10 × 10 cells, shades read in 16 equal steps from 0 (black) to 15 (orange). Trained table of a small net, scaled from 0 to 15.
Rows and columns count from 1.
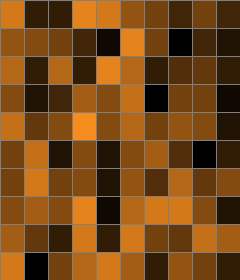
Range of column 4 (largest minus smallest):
12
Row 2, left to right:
9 8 7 4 1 14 7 0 4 2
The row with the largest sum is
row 8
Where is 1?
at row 2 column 5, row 4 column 10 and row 8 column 5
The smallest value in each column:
7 0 2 3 1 8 0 0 0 1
